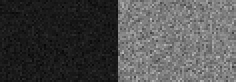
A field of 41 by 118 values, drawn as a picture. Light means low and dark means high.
It is made of 1 by 2 panels. Panel 1,1: very high, fine-grained, faint in contrast. Panel 1,2: middling, fine-grained.
